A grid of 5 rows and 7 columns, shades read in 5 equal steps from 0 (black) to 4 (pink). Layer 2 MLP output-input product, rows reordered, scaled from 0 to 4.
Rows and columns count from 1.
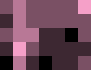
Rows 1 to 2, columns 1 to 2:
2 3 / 1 3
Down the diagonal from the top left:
2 3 3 1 1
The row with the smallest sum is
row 5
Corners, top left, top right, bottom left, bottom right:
2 4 0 2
